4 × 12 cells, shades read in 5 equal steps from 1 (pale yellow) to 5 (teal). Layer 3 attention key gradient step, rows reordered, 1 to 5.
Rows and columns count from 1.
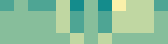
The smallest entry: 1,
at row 1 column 9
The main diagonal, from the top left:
4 3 3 3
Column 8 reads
5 4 4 2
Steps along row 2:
same same same down up down up down same same up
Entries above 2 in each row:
8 8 8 10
